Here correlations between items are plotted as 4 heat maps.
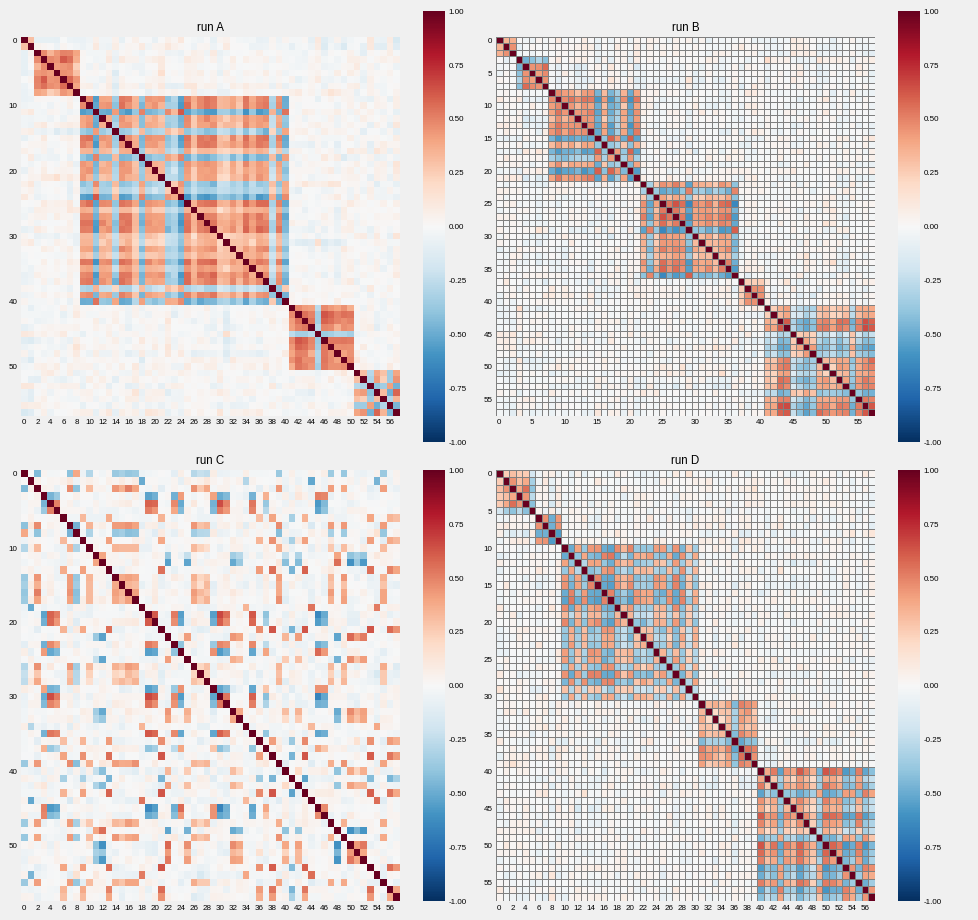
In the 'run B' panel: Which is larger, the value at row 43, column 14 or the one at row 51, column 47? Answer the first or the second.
the first
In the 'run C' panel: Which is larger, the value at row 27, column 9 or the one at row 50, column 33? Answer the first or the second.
the second
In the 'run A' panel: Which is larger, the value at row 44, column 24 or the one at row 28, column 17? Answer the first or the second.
the second
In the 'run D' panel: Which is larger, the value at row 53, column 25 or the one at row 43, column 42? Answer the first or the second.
the first
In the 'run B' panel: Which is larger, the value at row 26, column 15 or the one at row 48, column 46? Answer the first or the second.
the second
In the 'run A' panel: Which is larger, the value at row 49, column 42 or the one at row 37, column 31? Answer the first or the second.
the first
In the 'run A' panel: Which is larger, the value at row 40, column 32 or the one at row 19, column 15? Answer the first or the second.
the second
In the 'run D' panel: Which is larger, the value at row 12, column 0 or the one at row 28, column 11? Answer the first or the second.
the second
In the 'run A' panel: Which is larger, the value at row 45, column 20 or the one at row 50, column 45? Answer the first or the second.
the first
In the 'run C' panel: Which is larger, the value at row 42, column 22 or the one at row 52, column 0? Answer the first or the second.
the first
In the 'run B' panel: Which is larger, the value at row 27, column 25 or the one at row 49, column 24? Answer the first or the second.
the first
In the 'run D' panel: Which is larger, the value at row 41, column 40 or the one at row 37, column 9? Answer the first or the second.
the first
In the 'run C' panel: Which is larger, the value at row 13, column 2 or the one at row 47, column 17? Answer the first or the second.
the second
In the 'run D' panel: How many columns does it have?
58
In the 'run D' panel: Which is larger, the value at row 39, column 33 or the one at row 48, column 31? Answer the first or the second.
the first
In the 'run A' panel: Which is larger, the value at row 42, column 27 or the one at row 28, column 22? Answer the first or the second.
the first
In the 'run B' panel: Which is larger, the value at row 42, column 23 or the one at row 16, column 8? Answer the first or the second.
the second
